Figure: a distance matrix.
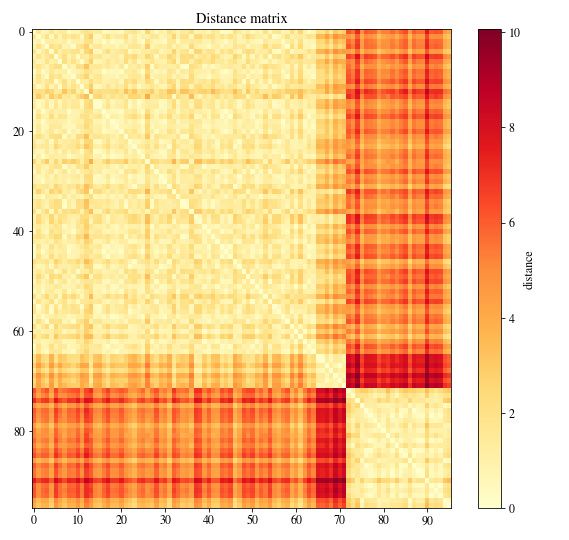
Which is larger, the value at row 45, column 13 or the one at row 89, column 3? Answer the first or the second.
the second
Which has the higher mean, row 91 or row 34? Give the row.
91
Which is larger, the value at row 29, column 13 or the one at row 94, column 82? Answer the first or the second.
the first
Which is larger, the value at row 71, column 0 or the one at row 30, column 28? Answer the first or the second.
the first
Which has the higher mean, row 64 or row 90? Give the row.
90
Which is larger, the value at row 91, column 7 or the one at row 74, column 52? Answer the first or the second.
the second
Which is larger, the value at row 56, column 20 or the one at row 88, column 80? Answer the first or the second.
the first
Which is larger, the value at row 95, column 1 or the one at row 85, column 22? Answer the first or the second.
the second
